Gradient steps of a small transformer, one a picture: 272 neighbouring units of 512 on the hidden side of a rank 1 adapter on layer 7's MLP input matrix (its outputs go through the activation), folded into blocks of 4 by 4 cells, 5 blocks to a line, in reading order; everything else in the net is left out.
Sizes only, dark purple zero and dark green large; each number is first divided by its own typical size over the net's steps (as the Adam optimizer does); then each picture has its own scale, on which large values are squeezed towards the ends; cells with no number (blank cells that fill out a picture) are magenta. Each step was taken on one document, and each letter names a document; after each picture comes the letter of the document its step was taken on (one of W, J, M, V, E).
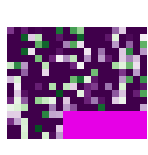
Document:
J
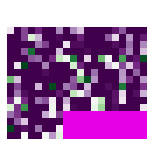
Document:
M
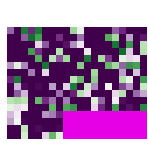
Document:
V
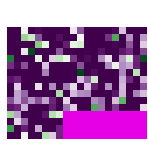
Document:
M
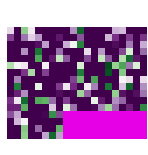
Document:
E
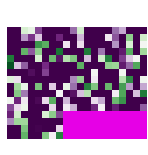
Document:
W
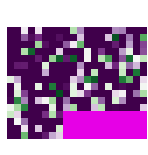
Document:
M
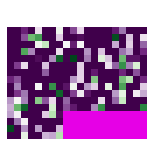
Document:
M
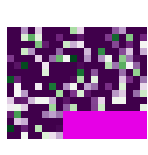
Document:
M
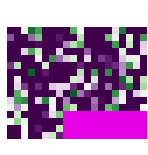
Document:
V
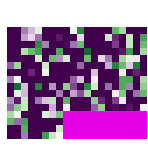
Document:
W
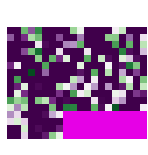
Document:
V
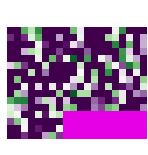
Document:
V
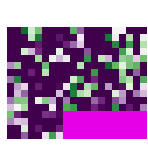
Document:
V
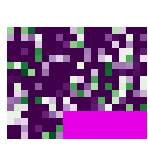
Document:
E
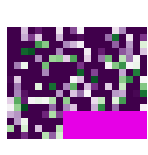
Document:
M
